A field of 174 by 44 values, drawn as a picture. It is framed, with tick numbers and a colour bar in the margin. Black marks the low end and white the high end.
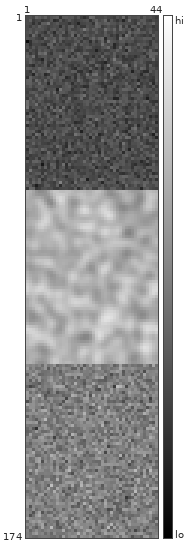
It is made of 3 by 1 panels. Panel 1,1: low, fine-grained. Panel 2,1: high, blotchy. Panel 3,1: middling, fine-grained.
